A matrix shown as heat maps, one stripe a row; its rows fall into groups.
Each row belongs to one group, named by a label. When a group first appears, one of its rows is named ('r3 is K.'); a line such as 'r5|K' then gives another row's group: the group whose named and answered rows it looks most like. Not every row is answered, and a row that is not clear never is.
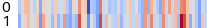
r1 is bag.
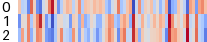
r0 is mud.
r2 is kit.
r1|kit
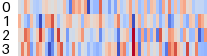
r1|mud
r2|kit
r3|kit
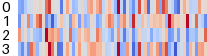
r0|mud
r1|kit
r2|mud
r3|mud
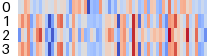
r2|kit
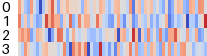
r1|mud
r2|kit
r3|bag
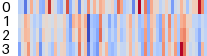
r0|mud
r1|bag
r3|bag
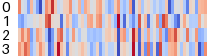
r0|mud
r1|mud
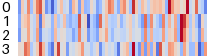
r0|kit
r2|bag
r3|kit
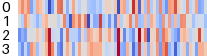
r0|kit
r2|mud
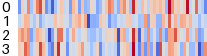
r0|kit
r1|bag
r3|kit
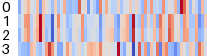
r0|bag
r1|kit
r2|kit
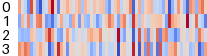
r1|kit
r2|mud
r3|kit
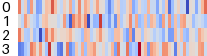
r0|mud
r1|bag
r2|mud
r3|mud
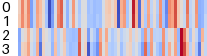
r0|kit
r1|kit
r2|bag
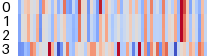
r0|bag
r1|bag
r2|bag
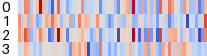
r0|kit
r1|mud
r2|kit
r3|bag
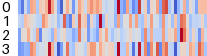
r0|mud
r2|bag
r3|mud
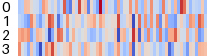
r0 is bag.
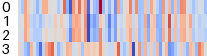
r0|bag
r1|bag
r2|bag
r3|mud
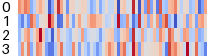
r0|kit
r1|mud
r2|kit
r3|kit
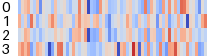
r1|mud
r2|bag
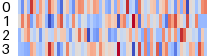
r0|mud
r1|kit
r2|bag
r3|mud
